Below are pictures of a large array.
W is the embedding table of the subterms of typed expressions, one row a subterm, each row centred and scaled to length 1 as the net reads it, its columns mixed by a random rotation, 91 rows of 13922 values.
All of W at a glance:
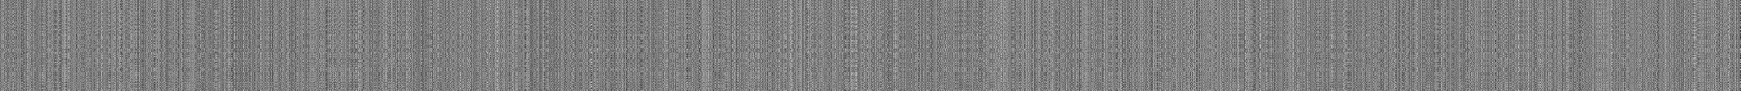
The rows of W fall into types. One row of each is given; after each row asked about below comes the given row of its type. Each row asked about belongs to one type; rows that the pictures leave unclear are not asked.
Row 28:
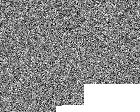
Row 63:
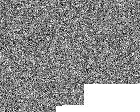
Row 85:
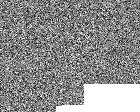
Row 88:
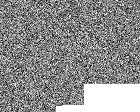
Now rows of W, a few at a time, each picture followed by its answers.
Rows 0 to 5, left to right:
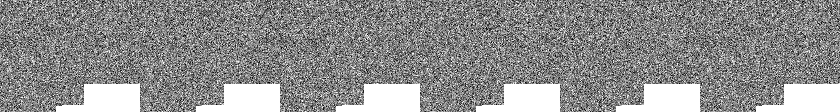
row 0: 63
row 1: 28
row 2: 63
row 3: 28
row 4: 28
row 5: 63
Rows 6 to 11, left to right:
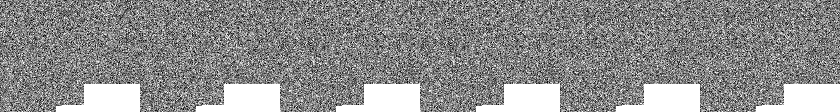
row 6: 28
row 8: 28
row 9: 28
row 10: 85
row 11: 85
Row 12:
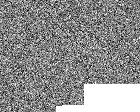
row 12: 88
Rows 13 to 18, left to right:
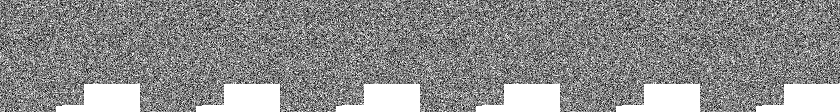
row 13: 63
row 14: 28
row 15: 85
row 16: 63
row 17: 28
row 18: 63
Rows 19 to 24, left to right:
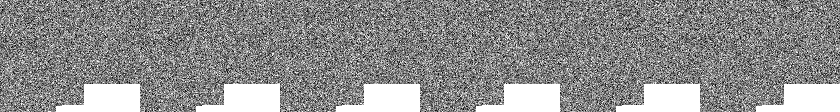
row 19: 85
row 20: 63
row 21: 85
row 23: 28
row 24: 63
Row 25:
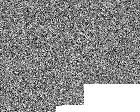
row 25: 85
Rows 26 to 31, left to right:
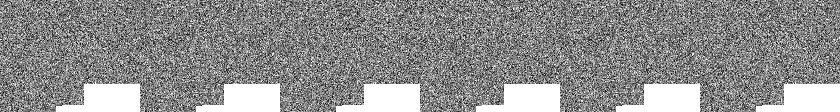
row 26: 88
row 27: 63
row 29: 28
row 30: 63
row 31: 88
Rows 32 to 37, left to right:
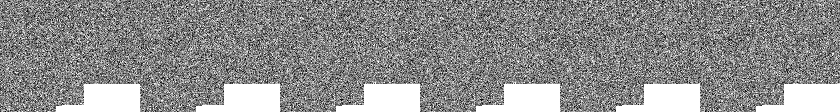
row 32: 85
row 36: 63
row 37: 63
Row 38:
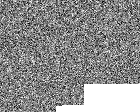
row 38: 63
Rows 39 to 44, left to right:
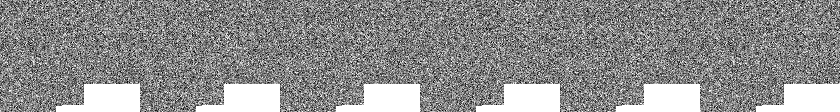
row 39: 28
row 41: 85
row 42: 28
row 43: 85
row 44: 28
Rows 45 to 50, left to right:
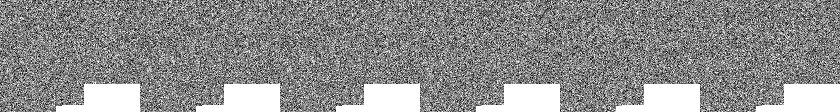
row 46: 63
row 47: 63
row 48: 28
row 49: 85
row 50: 85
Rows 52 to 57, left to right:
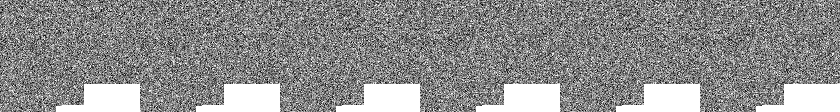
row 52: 28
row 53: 28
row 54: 28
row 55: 63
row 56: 28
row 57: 63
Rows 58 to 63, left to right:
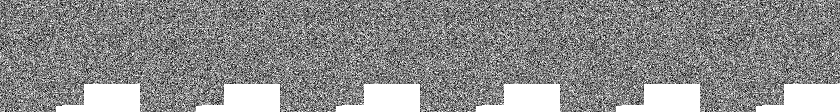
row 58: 63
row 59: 85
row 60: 85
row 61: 85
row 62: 28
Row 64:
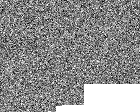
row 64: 85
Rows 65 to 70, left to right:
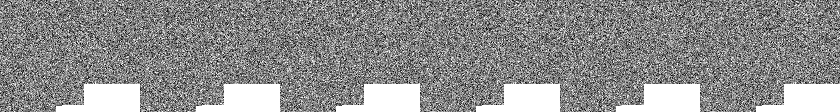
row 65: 88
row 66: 85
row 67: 63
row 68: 28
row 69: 28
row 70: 28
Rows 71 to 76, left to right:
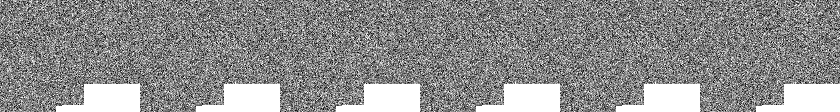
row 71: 63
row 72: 88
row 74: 88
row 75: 88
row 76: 28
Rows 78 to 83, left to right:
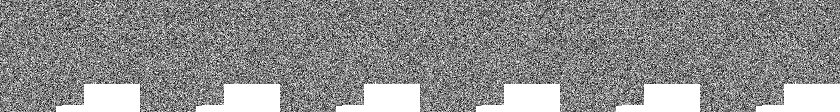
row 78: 28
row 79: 85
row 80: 88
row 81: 28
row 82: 85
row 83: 88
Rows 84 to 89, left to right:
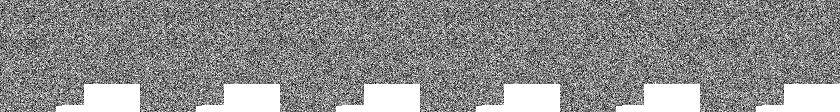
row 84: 85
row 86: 63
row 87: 85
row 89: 63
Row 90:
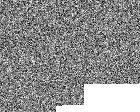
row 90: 63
